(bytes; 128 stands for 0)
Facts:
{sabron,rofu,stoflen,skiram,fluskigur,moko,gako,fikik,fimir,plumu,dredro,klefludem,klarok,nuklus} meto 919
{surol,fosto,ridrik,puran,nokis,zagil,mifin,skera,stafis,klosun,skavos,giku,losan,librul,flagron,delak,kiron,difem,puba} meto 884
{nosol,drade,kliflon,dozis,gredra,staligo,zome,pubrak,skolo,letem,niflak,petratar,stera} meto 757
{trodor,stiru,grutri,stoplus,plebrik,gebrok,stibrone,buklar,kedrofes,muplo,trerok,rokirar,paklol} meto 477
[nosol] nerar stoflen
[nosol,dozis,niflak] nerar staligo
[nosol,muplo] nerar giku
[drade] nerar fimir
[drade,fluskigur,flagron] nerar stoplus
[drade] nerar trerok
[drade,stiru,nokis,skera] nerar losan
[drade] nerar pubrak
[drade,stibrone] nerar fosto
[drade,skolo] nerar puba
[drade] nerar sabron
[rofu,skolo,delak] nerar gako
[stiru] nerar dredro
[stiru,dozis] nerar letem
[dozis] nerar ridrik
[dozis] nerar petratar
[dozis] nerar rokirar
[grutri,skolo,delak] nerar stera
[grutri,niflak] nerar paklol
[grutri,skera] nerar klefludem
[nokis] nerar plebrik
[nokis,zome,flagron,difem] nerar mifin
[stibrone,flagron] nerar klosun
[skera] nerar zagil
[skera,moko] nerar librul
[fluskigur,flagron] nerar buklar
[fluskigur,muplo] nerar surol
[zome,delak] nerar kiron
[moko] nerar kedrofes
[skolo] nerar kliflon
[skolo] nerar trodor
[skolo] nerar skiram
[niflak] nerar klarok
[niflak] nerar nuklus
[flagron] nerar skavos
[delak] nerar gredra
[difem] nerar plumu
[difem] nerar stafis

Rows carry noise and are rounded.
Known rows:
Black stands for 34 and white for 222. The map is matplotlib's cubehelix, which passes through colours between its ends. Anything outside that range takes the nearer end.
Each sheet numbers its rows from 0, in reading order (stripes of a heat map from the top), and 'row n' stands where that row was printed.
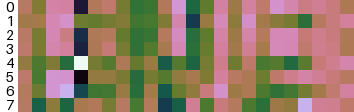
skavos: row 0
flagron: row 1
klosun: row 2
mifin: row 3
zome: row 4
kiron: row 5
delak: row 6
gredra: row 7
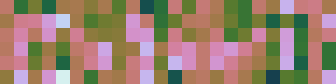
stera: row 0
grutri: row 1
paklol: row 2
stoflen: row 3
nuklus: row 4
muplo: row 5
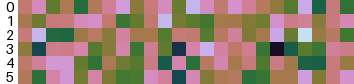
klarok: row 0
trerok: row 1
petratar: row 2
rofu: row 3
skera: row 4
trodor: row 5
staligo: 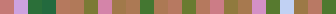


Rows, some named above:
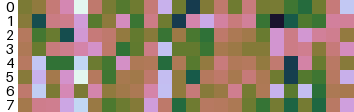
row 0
stibrone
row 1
rofu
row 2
pubrak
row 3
trerok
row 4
dozis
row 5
muplo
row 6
rokirar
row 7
grutri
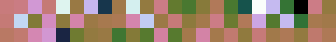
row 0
kedrofes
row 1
rokirar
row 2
puran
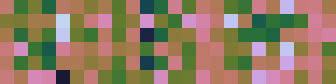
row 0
stera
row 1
fluskigur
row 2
skolo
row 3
letem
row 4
stera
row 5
losan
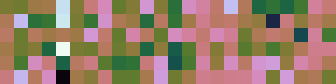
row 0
fluskigur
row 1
nosol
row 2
klefludem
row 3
drade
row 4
stafis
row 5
giku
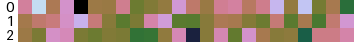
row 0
ridrik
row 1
gebrok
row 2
difem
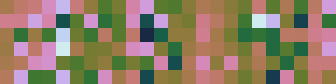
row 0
gebrok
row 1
librul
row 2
skolo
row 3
stiru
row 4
nokis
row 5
niflak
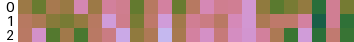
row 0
fikik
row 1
dredro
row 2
stoflen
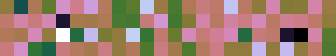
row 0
plumu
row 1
surol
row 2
moko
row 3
letem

